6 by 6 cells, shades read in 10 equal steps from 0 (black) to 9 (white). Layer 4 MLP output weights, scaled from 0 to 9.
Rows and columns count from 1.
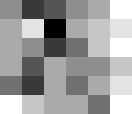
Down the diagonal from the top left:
5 8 2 5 6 9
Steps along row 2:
up down up up up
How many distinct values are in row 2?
4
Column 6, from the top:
9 8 9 7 8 9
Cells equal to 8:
3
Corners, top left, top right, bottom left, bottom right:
5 9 9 9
